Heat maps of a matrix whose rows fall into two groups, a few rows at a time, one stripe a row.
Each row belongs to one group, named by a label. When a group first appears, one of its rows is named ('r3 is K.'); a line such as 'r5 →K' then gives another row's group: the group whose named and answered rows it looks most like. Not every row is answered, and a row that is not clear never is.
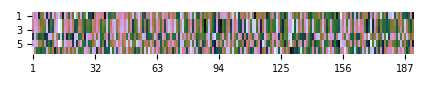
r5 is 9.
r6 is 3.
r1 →9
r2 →9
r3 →9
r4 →3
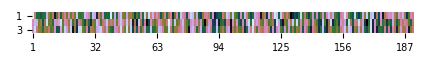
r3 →9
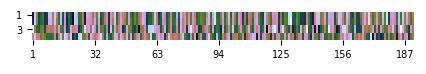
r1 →3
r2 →3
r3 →3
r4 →9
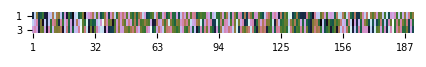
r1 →3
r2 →9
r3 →9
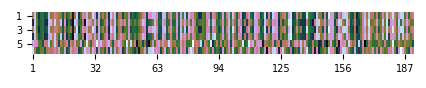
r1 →3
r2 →3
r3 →3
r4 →3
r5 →9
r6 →3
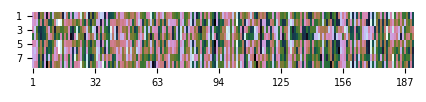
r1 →9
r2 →9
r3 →3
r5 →9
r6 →9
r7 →9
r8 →9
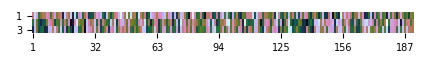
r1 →9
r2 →3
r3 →3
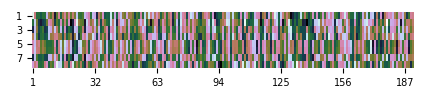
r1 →3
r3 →3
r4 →3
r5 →9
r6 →9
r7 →3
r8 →9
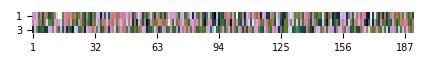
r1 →9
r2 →9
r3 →3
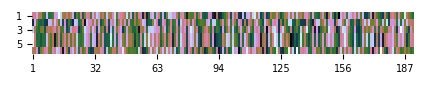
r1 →9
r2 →3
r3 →3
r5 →3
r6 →9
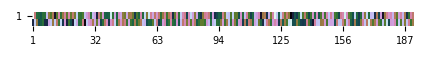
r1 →3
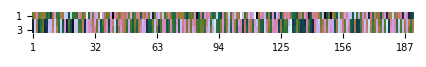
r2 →3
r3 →3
